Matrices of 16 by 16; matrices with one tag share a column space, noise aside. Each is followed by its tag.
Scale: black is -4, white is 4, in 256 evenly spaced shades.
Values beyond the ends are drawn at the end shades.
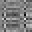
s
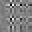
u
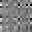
u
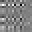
u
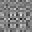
s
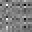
u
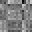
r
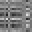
s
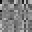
r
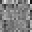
r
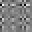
u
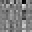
r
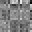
r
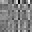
r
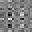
s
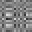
s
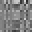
r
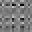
u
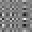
s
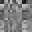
r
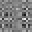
s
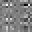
u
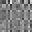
r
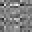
u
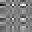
u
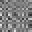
s
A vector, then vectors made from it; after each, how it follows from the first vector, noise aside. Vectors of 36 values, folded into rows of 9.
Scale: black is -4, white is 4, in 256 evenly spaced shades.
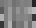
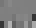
partly zeroed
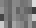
negated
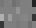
partly zeroed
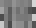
negated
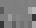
partly zeroed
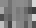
negated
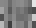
negated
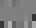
partly zeroed
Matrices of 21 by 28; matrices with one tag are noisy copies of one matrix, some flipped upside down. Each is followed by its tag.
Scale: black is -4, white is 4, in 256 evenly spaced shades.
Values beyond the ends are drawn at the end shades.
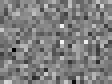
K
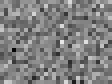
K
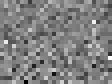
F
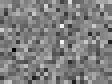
K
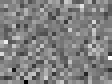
F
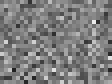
F
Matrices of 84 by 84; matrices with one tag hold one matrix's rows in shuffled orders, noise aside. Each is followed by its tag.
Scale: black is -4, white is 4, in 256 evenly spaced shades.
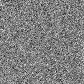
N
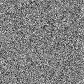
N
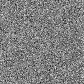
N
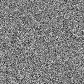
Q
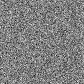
N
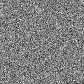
Q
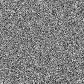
Q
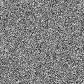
Q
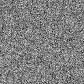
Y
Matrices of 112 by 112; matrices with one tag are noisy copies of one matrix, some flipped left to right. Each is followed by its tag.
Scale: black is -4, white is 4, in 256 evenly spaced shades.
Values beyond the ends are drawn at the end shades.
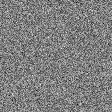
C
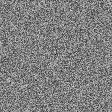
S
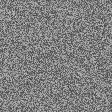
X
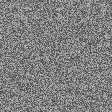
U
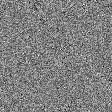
S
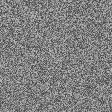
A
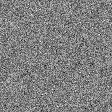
S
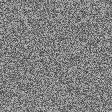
U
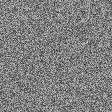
U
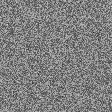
A
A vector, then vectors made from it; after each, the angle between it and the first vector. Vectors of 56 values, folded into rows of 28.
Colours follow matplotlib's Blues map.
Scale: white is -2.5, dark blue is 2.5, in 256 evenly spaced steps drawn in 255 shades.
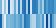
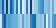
nearly opposite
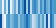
nearly parallel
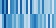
nearly opposite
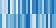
nearly parallel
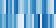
orthogonal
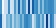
nearly parallel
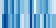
partly opposed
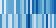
partly aligned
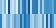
nearly parallel
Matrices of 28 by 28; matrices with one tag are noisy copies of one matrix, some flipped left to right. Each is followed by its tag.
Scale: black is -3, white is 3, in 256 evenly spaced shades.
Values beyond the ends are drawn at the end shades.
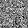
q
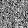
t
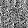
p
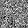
q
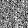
t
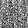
p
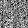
t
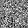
q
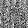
p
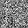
q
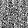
p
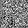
q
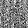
p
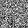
q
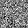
q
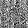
p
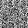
p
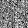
t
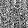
p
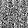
p
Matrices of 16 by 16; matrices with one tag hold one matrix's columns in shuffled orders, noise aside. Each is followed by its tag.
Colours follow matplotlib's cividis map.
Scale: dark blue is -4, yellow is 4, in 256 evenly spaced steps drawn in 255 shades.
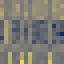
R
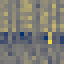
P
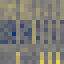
R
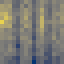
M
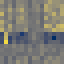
P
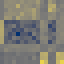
R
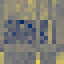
R
